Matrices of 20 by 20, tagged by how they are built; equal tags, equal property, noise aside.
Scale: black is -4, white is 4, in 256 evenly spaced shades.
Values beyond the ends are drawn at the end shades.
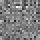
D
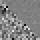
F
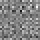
D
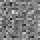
D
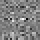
D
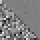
F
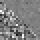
F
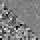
F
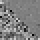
F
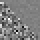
F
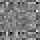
D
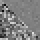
F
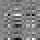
D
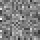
D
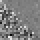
F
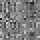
D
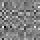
D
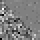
F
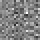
D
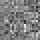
D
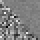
F
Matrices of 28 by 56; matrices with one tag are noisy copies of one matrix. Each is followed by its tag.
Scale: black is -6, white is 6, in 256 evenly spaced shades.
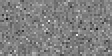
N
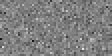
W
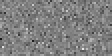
W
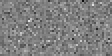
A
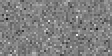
N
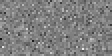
W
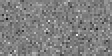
N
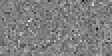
A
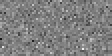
W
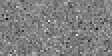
N
